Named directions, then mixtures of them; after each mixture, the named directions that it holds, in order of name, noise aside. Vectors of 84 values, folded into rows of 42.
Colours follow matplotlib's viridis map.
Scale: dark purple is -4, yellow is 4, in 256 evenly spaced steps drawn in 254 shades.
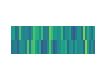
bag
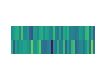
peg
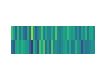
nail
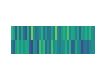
nail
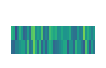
bag, nail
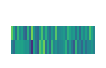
nail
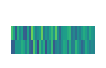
bag, nail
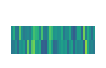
bag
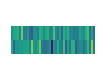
peg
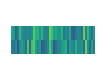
bag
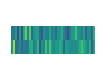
nail, peg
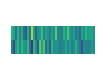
nail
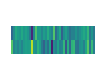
nail, peg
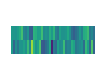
bag, peg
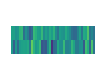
bag, peg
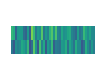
bag, nail
